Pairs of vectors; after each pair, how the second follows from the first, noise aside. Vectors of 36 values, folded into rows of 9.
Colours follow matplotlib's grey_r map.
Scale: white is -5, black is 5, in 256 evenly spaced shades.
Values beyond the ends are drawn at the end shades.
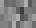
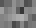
sign-scrambled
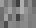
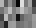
scaled up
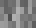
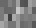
copied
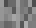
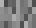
copied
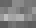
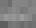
shrunk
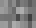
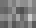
negated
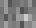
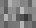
negated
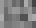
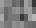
copied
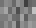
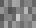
wrapped around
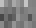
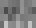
wrapped around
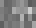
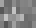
reversed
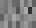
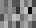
scaled up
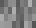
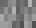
copied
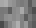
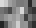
scaled up
